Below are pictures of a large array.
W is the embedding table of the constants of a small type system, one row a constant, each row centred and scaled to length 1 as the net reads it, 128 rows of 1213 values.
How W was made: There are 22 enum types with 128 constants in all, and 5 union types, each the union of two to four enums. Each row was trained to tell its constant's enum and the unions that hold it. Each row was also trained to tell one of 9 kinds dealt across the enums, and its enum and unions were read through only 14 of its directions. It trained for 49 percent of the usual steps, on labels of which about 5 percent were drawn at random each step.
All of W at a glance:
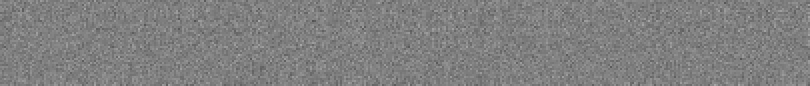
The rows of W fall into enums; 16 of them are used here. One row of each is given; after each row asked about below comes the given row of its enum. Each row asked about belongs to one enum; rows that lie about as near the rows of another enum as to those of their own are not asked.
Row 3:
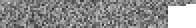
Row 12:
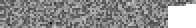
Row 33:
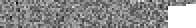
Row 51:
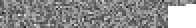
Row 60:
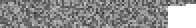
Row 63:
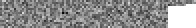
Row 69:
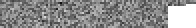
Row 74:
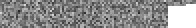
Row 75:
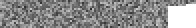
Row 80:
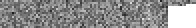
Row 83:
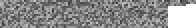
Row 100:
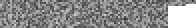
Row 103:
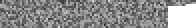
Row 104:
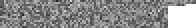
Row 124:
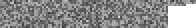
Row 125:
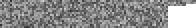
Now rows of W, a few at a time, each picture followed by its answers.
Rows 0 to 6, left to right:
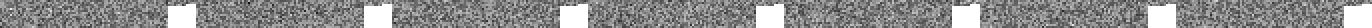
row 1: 80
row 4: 51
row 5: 100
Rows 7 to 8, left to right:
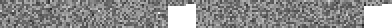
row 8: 100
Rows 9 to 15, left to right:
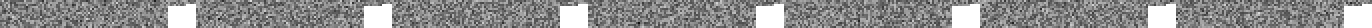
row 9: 104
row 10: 83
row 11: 125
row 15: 124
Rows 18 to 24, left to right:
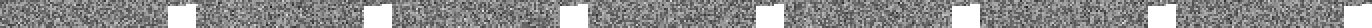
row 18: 12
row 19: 103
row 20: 125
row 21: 60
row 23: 3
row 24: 51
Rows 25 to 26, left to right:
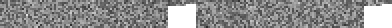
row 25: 103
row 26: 3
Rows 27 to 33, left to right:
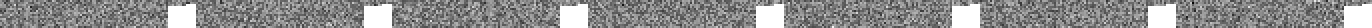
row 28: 80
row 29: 3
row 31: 104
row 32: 103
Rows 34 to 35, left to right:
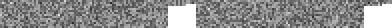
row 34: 75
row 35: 60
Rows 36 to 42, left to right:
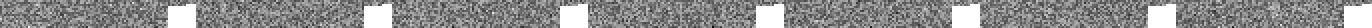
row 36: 83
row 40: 104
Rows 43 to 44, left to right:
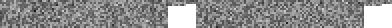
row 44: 51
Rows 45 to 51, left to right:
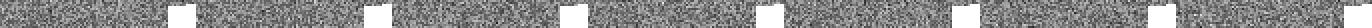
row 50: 33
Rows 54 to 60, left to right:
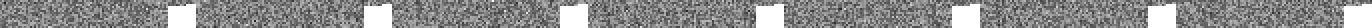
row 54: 63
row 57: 124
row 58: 12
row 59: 103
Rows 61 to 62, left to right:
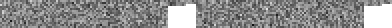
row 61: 125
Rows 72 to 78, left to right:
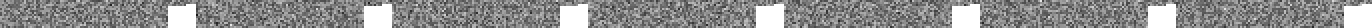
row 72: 124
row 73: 125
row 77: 83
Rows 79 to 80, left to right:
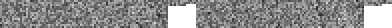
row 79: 51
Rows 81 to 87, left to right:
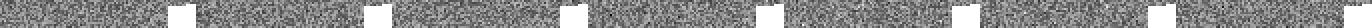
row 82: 12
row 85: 100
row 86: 125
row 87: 124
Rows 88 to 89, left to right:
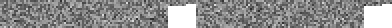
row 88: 104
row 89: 124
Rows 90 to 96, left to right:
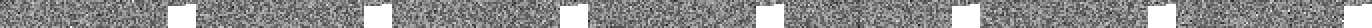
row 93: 3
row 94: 103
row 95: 75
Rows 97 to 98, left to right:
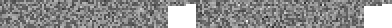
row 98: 12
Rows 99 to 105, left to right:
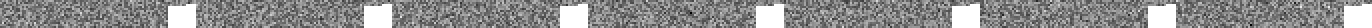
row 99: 51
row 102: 100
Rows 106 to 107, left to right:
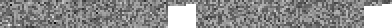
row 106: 60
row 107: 103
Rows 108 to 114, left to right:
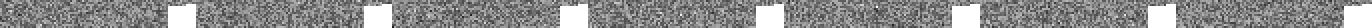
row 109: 3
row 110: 83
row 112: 100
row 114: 33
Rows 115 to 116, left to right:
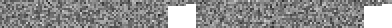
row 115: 104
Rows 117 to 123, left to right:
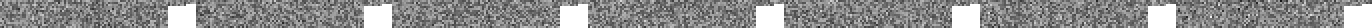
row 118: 104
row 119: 83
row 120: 125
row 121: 124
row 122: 3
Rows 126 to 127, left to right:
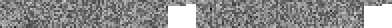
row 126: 100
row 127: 80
